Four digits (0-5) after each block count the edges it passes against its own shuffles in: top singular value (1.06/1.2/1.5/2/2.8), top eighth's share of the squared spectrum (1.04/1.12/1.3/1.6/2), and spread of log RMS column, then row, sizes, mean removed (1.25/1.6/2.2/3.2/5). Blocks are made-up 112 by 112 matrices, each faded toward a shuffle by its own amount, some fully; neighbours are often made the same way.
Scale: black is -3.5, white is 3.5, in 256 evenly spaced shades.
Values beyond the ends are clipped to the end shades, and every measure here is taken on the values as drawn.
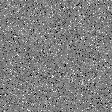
0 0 0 0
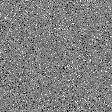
0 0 0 0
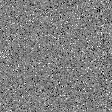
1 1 1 0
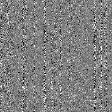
2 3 4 0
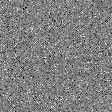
0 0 0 0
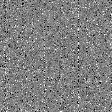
2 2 2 0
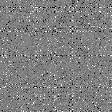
4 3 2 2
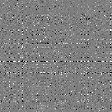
5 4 2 3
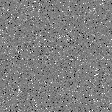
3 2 0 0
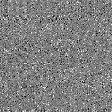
4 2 0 1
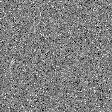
0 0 1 0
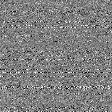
2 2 0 4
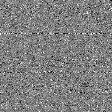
2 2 0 3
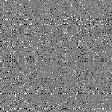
4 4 2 3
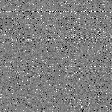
4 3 1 2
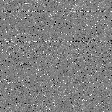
3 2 0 1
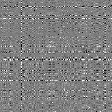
5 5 3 4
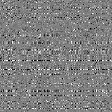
5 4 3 3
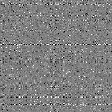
4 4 2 3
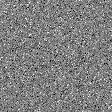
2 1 0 0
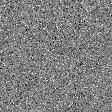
0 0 0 0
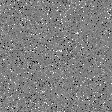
1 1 0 0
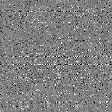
4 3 1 3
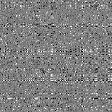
5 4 2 3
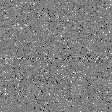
3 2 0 1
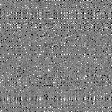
5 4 2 3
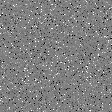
0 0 0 0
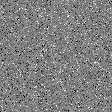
0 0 0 0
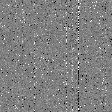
3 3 2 0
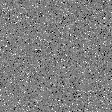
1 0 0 0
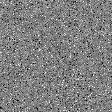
0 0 1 0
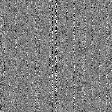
2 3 4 0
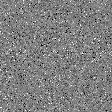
0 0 0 1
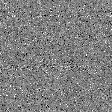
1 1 0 2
